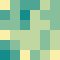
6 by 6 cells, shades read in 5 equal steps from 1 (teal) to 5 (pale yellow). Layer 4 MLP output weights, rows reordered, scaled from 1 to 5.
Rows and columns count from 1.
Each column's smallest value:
1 2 1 2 3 3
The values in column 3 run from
1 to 5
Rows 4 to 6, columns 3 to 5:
4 4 3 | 4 4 3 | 5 3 4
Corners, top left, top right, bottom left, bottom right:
5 3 1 5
